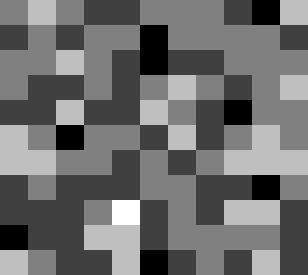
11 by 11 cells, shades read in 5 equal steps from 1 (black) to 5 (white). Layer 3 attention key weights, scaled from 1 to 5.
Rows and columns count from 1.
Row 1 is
3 4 3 2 2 3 3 3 2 1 4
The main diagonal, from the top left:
3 3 4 3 2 2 2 2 4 3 2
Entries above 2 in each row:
7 7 7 7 5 8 9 4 5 6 5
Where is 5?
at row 9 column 5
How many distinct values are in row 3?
4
